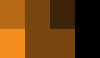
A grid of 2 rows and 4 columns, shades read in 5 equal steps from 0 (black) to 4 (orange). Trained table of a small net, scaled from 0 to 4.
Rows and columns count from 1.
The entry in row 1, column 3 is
1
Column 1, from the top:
3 4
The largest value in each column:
4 2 2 0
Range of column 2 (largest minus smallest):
0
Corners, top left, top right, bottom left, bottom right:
3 0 4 0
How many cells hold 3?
1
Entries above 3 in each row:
0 1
